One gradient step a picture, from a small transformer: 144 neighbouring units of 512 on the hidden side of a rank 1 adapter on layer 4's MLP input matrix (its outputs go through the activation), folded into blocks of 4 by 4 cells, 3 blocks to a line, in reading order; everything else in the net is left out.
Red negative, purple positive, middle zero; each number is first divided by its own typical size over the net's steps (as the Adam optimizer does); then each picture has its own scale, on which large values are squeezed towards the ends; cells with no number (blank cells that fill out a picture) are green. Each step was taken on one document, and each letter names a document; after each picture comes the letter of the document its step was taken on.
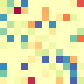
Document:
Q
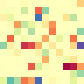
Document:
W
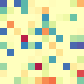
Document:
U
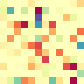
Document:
W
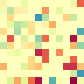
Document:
W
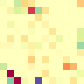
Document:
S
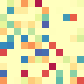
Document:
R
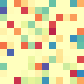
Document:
U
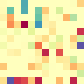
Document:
W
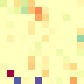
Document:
S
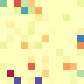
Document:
S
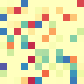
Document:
Q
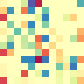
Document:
R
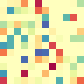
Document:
R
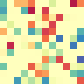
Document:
U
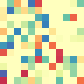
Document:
R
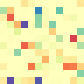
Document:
W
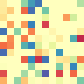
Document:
R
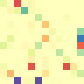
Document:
S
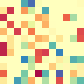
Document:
R
